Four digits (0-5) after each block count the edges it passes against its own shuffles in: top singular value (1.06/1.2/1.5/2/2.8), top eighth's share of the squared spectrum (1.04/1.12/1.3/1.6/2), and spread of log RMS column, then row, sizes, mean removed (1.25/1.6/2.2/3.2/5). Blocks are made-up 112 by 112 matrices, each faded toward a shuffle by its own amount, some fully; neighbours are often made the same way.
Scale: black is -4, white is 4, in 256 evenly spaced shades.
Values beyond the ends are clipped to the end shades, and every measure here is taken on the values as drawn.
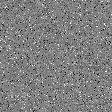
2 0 0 0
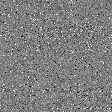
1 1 0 2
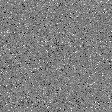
1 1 0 1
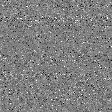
1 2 0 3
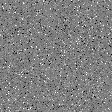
0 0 0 0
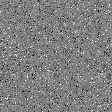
3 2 0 0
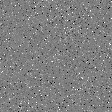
0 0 0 0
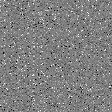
3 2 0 1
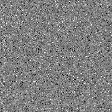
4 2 1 1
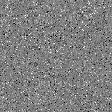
3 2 0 1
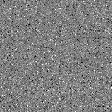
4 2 1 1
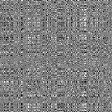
5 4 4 4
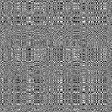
5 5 4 4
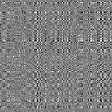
5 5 4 4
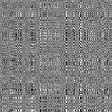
5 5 4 4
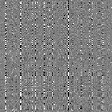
5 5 4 2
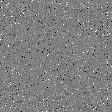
3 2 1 0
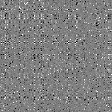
5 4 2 2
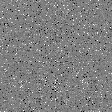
3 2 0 0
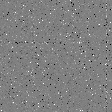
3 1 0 0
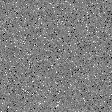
0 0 0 0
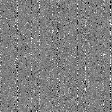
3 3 3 0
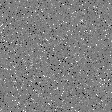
0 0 0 0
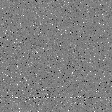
3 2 0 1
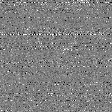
3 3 0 4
